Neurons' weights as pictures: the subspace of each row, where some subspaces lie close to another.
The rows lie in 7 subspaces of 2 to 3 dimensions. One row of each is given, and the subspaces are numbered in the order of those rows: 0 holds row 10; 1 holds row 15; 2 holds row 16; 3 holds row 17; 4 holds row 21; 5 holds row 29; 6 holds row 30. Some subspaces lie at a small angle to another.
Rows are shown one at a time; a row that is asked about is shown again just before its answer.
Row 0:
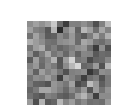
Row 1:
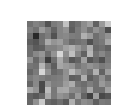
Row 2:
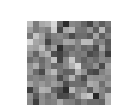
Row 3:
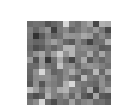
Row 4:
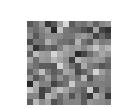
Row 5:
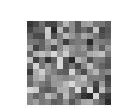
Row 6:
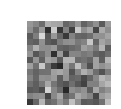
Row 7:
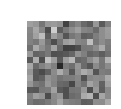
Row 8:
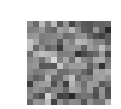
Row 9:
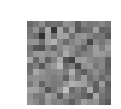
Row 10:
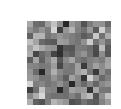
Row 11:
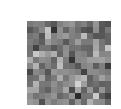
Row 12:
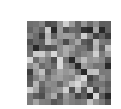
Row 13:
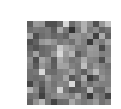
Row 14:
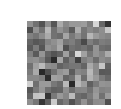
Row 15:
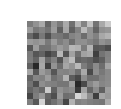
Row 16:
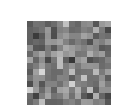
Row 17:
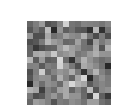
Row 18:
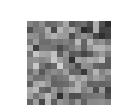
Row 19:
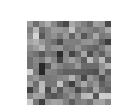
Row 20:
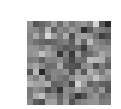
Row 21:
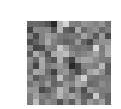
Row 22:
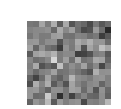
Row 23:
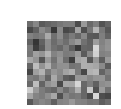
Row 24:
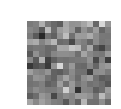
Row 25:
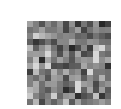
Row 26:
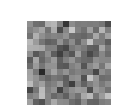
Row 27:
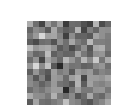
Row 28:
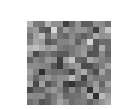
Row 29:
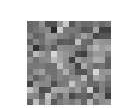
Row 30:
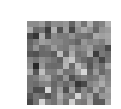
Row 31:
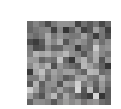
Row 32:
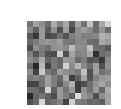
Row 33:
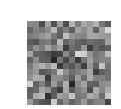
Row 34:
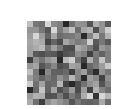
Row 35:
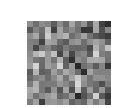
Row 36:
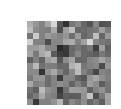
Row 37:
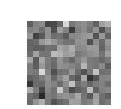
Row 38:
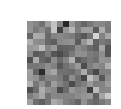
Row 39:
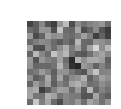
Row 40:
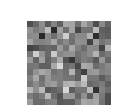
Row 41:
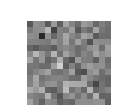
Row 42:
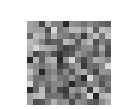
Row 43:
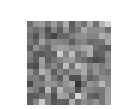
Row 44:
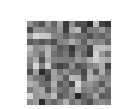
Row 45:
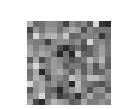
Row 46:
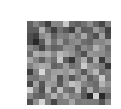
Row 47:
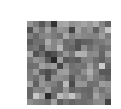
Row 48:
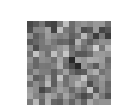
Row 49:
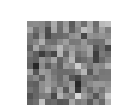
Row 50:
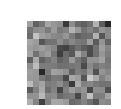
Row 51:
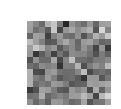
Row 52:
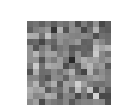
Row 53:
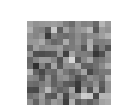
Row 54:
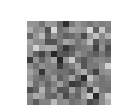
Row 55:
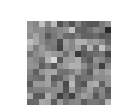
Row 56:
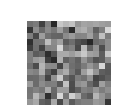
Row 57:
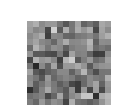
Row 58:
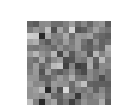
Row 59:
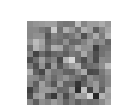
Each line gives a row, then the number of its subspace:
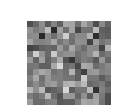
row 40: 6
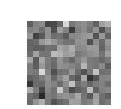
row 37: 0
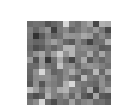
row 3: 2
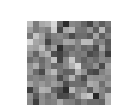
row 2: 5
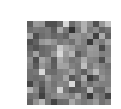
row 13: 0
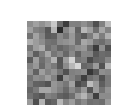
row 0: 4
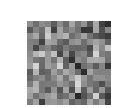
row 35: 3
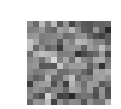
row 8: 5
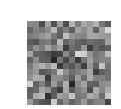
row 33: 5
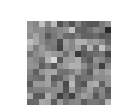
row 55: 5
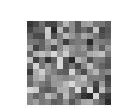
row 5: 2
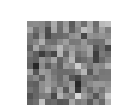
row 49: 3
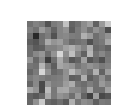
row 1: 2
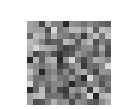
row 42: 3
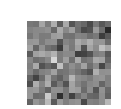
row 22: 5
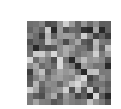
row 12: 3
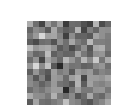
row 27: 6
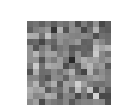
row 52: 6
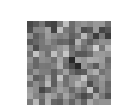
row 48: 4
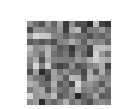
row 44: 6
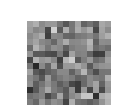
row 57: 2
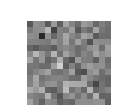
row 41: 6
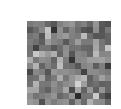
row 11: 3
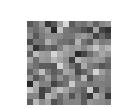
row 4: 5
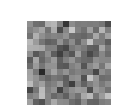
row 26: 0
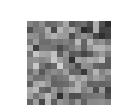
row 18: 5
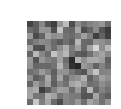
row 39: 4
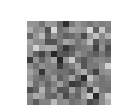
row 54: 3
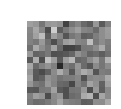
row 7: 2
